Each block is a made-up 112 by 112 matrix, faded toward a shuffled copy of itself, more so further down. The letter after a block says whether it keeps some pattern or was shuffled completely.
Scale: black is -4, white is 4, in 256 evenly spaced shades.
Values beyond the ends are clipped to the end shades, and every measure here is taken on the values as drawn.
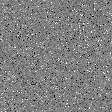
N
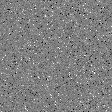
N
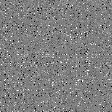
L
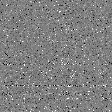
L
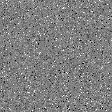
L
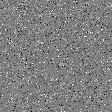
N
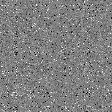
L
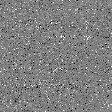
L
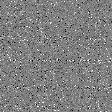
L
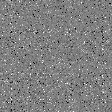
L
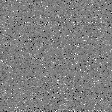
L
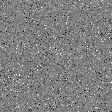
N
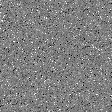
N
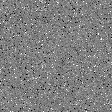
N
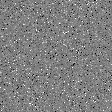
N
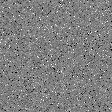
N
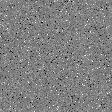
N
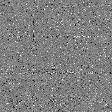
L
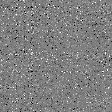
L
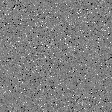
N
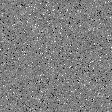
N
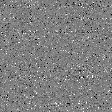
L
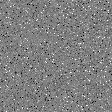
N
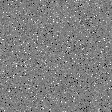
N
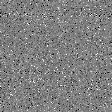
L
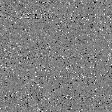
L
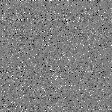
L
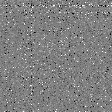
L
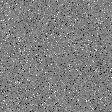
N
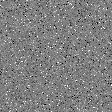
N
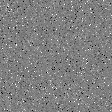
N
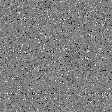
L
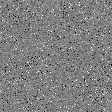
N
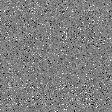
L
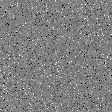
N
